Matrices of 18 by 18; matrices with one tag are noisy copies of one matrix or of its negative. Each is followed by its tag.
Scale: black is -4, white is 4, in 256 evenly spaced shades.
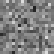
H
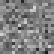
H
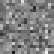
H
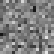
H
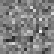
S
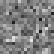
S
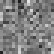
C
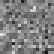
H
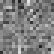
C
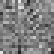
C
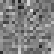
C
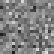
H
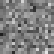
H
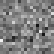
S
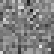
C
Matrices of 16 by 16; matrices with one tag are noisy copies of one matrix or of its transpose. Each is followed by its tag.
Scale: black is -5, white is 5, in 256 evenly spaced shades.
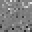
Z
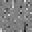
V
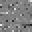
V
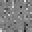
V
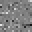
V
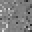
Z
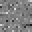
V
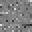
V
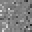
Z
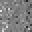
Z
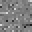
V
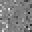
Z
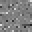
V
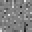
V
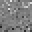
Z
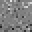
Z
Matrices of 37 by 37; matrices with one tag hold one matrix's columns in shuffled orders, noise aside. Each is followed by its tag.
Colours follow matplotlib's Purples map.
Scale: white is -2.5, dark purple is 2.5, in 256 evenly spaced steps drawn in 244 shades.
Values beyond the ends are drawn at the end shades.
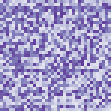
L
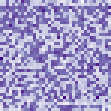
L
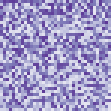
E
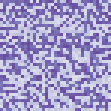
E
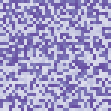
E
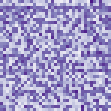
L
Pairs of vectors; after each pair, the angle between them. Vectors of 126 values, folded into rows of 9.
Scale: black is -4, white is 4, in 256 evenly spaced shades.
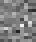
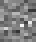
nearly parallel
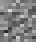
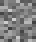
partly aligned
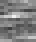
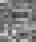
partly opposed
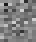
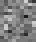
orthogonal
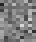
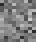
nearly parallel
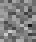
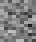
nearly parallel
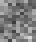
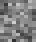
nearly opposite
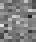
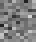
nearly opposite
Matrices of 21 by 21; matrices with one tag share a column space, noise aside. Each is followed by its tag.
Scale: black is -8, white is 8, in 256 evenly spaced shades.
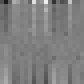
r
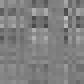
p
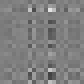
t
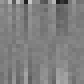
r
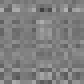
t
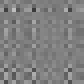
t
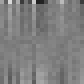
r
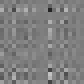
t
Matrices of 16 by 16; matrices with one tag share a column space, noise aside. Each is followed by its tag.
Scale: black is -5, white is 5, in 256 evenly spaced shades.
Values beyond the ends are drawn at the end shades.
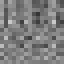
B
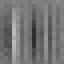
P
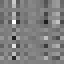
B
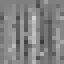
P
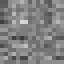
B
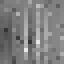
P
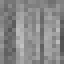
P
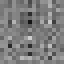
B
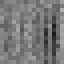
P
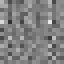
B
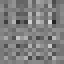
B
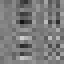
B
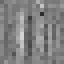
P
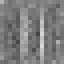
P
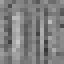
P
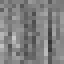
P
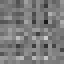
B
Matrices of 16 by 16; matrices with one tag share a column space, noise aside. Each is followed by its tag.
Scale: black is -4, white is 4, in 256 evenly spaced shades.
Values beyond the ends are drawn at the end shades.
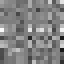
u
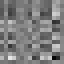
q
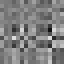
u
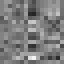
q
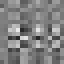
u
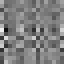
u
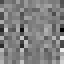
u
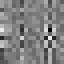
u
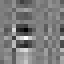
u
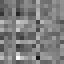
q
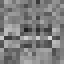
u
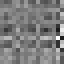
u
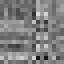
q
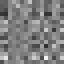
q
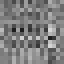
u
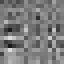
u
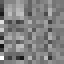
q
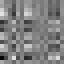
q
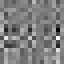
u
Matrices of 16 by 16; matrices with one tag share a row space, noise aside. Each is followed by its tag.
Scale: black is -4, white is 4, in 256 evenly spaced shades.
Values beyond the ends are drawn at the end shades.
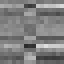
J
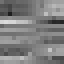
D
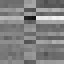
J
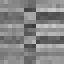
J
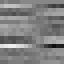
D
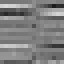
D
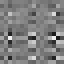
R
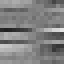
D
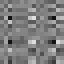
R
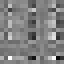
R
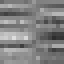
D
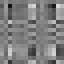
R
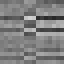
J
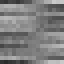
D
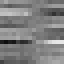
D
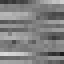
D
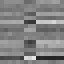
J
